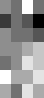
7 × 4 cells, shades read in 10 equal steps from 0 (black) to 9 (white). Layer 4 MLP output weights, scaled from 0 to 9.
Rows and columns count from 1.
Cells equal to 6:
5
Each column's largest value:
9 6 9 8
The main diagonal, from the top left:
5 4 4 7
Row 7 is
6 4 8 6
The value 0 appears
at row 2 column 4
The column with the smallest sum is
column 2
